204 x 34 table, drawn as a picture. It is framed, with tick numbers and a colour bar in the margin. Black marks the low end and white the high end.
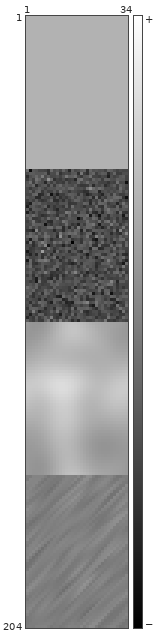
The table splits into 4 rows of 1 panel. Panel 1,1: high, flat. Panel 2,1: low, fine-grained. Panel 3,1: high, smooth. Panel 4,1: middling, slanting up to the right, faint in contrast.
